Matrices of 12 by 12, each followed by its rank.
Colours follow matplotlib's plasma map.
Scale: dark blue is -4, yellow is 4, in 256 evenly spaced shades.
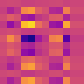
one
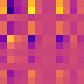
one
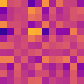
two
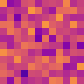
full rank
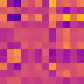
two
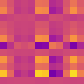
one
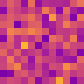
full rank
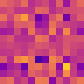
two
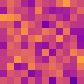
full rank
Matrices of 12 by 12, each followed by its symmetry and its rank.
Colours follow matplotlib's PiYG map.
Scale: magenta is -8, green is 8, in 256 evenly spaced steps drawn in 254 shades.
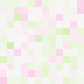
neither, full rank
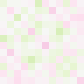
symmetric, full rank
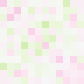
symmetric, full rank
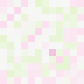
symmetric, full rank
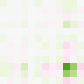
symmetric, rank two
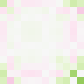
symmetric, rank two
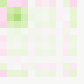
symmetric, rank two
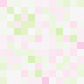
symmetric, full rank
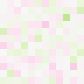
neither, full rank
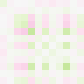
symmetric, rank two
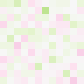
neither, full rank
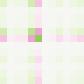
symmetric, rank one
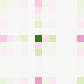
symmetric, rank one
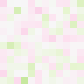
neither, full rank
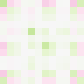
symmetric, rank two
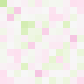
symmetric, full rank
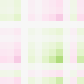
symmetric, rank one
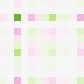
symmetric, rank one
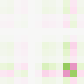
symmetric, rank one
